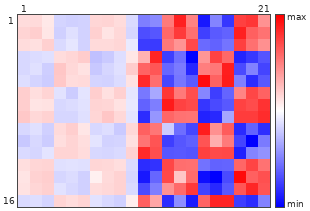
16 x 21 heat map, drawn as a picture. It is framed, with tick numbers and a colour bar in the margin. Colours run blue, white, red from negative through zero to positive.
There is no overall slope. The field is checkered. Overall the values sit about 50% of the way up the scale. The left part is calmer, up to a seam about 50% of the way across.
